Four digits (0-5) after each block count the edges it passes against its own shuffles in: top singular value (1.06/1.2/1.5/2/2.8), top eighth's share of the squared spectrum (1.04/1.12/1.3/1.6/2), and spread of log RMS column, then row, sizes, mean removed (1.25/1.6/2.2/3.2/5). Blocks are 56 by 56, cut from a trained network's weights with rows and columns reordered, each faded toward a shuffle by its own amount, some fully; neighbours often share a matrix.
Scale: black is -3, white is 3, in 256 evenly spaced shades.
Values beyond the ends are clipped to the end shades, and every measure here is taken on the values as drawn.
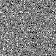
2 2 0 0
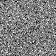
0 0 0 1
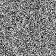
1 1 0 0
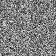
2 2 0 0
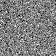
0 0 0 0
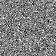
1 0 0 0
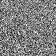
1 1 0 0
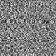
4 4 1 2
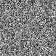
0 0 0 0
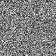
3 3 1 1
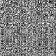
3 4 0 2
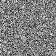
0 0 0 0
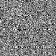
3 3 0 2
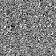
3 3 0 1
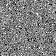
0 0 0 0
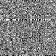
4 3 1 2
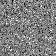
0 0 0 0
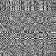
4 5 1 3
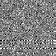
4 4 0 2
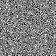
2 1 0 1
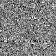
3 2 0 1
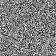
1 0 0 0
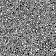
2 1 0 0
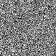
0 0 0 0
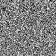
1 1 0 0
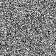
0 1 0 0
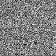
2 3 0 1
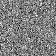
0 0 0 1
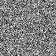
0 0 0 0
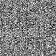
2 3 0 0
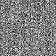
3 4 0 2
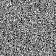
1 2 0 0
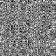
3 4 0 2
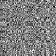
4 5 1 2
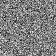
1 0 0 0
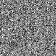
2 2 0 1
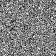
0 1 0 0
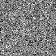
2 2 0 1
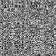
3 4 0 2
